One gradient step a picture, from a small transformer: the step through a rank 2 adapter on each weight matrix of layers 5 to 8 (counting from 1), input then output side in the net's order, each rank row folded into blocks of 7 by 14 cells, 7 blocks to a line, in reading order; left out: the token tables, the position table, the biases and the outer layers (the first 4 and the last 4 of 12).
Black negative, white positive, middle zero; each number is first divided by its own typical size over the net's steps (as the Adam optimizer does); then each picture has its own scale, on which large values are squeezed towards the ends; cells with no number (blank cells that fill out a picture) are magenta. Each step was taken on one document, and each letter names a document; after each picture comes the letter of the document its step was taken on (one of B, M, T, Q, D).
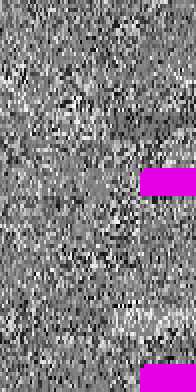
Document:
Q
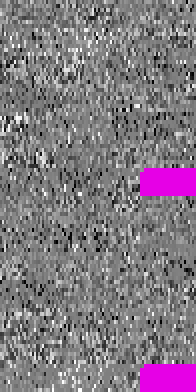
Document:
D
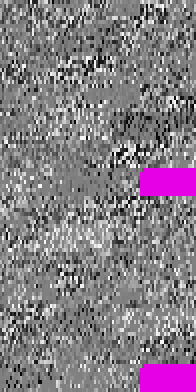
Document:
Q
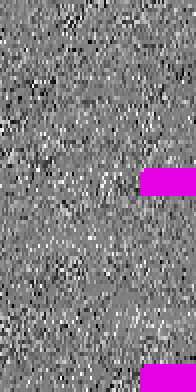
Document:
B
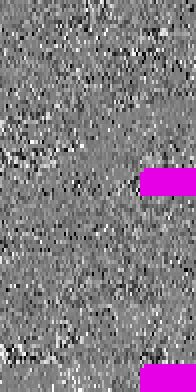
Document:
D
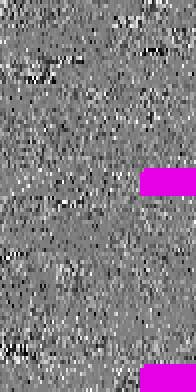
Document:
B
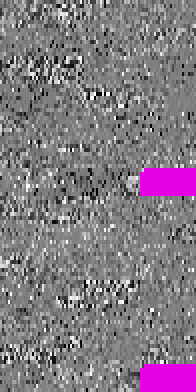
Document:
B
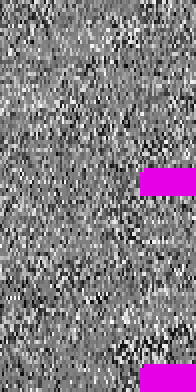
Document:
Q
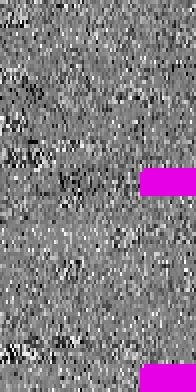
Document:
D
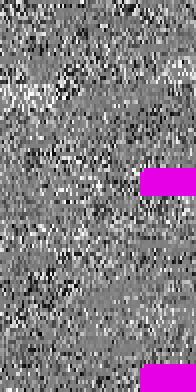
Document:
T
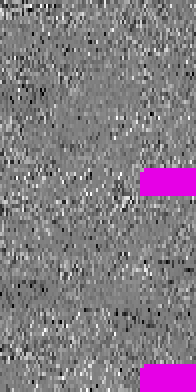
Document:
B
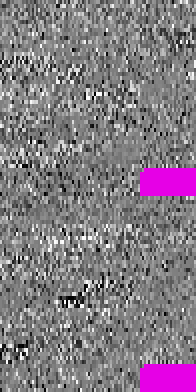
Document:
D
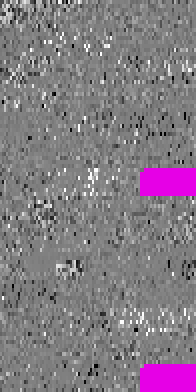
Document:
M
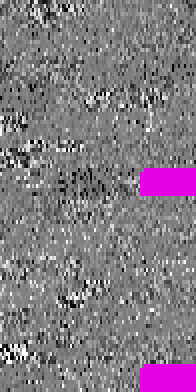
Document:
B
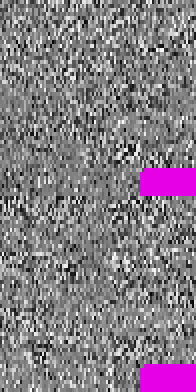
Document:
Q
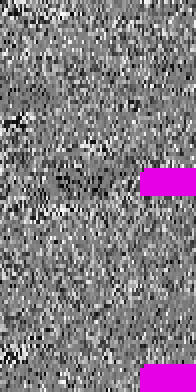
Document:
D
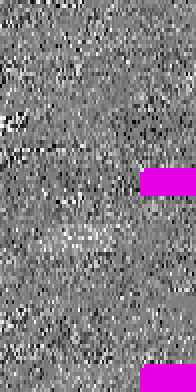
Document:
D
